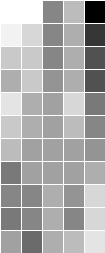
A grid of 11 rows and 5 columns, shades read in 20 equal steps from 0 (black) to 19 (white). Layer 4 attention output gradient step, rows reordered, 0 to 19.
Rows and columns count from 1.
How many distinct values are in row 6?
5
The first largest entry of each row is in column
1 1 1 2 1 1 1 5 5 5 5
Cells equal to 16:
4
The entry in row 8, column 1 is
9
